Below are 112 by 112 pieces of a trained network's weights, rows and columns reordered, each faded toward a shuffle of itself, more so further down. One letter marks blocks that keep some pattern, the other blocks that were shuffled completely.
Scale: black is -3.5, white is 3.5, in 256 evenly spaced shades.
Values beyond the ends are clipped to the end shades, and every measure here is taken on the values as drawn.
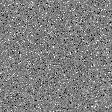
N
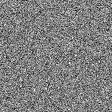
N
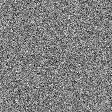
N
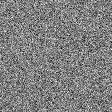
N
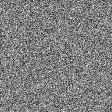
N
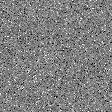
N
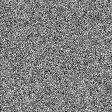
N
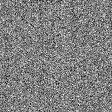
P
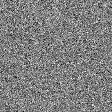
N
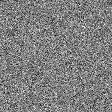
N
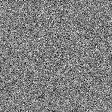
N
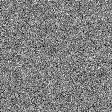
P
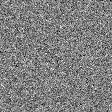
N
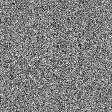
P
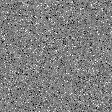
N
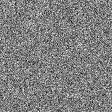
P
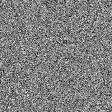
N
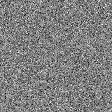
P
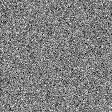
N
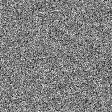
P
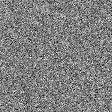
N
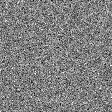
N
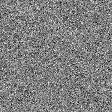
P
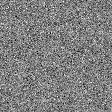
N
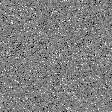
P
